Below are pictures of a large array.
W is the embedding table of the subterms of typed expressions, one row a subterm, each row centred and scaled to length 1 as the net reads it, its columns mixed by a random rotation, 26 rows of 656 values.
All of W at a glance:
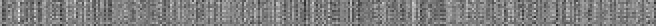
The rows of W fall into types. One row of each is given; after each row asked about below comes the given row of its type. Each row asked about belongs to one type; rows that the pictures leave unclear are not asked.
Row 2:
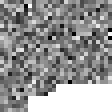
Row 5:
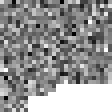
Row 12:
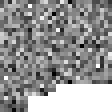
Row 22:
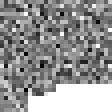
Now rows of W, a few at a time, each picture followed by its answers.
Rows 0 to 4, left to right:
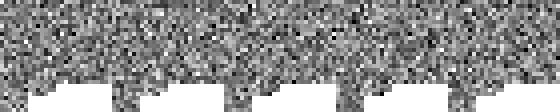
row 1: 12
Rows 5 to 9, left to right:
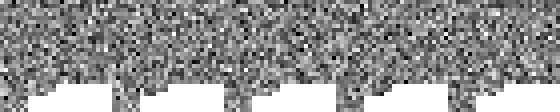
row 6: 22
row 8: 2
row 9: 12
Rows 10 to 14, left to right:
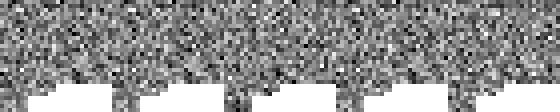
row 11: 5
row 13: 5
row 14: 12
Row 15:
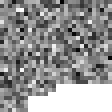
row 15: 5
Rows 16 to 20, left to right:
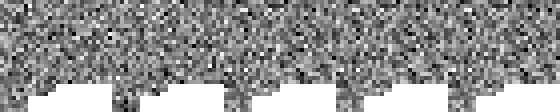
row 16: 2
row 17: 12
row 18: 5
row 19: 5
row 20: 5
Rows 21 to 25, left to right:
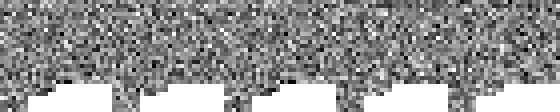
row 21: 2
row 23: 2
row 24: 12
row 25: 5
